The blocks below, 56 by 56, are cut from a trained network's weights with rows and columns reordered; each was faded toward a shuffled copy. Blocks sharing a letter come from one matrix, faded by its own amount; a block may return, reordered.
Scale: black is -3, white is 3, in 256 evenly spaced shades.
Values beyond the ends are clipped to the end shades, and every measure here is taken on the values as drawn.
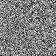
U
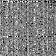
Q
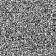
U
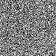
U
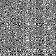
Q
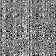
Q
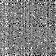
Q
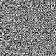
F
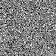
U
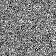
U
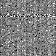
Q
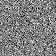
U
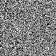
U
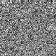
F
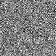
F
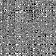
Q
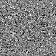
U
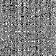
Q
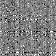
Q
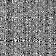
Q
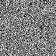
U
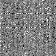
Q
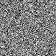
U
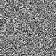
F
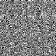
F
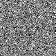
U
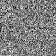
F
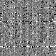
Q
